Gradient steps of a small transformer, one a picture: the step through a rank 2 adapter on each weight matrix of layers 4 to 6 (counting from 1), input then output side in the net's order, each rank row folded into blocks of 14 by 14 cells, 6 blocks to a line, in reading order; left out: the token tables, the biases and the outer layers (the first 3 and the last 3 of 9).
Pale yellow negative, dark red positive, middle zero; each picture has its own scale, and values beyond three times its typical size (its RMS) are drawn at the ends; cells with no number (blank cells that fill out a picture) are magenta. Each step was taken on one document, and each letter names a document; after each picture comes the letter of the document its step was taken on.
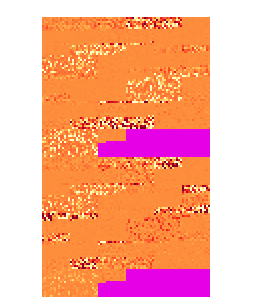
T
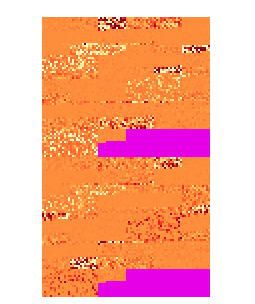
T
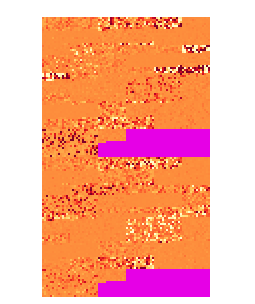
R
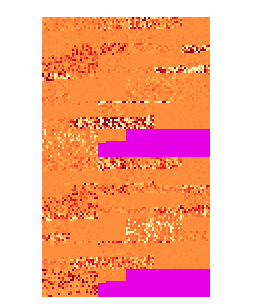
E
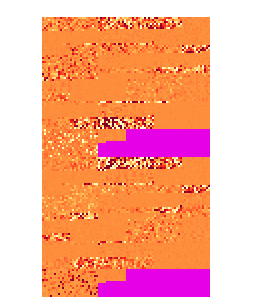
E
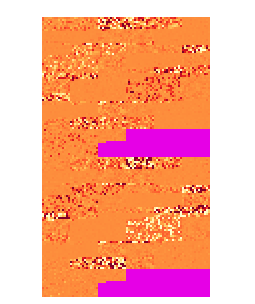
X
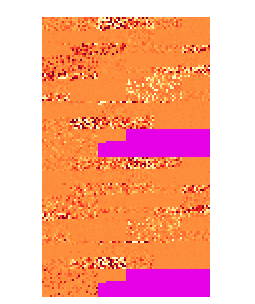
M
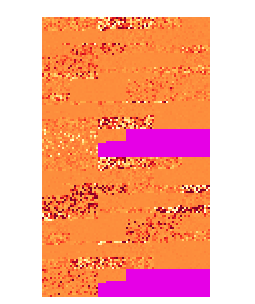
E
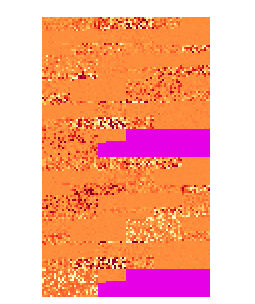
R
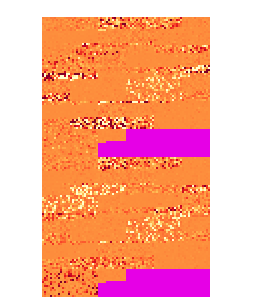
M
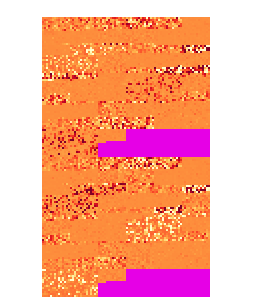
R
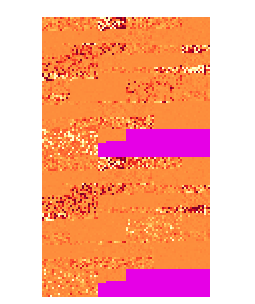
E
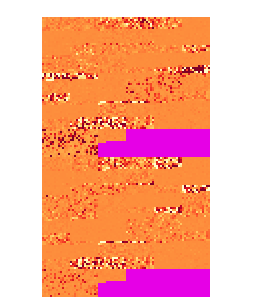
R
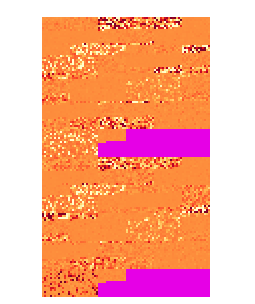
T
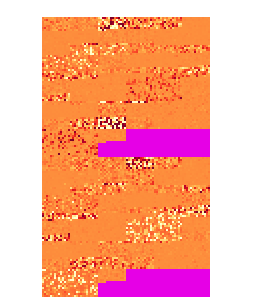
R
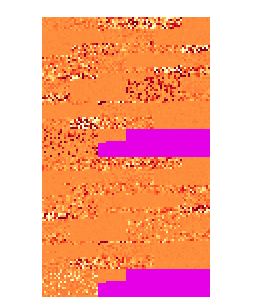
X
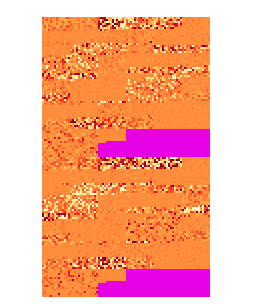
M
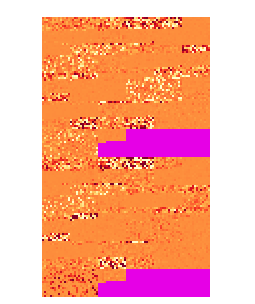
T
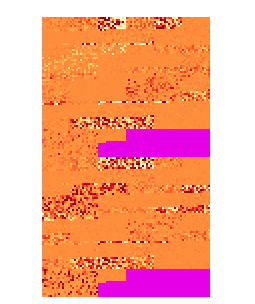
E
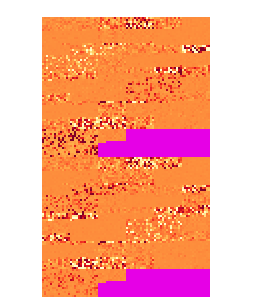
R
